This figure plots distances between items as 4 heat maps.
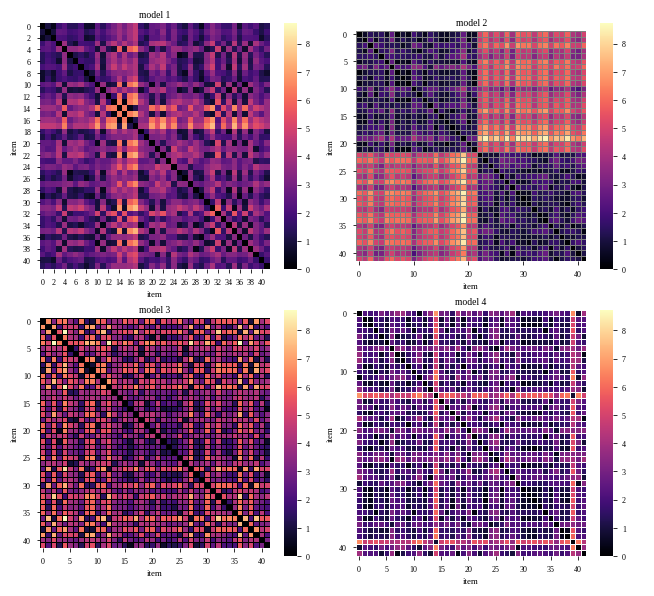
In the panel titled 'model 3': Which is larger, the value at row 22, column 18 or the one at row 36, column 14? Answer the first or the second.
the second
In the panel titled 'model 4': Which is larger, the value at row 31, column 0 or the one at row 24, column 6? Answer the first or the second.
the first
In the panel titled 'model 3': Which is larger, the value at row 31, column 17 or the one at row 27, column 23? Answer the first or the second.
the second
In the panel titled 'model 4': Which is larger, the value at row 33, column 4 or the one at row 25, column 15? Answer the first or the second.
the second
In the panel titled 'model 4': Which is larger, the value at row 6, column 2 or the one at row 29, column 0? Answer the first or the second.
the first
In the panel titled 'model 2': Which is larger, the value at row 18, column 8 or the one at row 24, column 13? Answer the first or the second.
the second
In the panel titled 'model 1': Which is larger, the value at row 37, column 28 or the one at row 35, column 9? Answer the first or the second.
the first
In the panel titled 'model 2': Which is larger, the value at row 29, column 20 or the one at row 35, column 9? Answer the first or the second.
the first
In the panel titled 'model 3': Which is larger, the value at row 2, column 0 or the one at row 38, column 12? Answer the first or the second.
the first
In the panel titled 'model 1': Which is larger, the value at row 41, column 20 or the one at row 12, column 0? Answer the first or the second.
the first
